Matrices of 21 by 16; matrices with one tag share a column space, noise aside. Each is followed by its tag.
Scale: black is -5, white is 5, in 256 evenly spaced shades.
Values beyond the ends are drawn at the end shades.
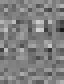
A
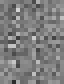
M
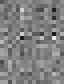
M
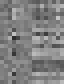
M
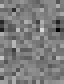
A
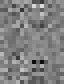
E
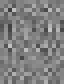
A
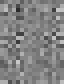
M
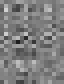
M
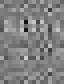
A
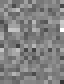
A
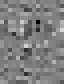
A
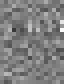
A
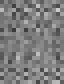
E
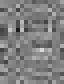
A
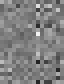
E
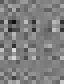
A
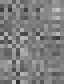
M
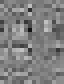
A
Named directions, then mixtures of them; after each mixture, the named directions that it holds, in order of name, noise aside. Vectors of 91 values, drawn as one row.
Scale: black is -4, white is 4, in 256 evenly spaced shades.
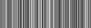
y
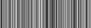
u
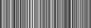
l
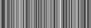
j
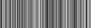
j, u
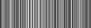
l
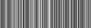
j, u, y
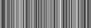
j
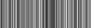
u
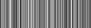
l, u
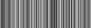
j, u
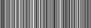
j, l, u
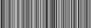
j, u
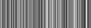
j, u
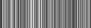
l, u, y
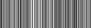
l, u, y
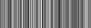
y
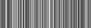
j, y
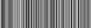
j, l, u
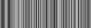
j, u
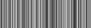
u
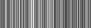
j, l, y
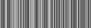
j, u, y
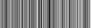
y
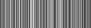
j, l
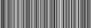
j, u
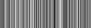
j, l, u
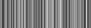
j, u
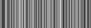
j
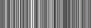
j, l, y
